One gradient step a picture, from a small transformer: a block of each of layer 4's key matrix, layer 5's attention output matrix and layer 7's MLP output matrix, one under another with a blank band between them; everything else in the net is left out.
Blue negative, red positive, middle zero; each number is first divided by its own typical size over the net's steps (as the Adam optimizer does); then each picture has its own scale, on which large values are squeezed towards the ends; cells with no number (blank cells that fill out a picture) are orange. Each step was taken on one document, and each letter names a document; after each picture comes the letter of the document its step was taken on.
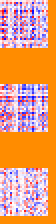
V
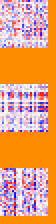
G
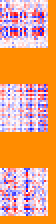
G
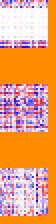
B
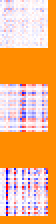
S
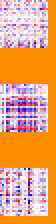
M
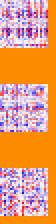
G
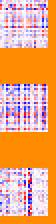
M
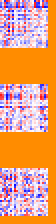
G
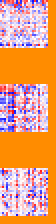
V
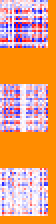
B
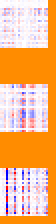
S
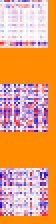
B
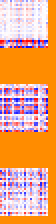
B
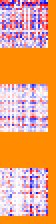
B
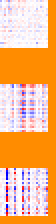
S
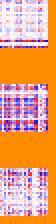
B
